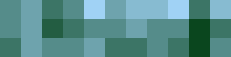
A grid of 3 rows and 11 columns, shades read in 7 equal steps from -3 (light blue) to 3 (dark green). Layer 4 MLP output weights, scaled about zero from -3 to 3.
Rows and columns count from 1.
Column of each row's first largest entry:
3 10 10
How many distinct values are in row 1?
5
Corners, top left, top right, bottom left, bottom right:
0 -2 1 0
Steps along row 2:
down up down down same down up same up down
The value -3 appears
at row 1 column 5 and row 1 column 9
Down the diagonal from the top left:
0 -1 0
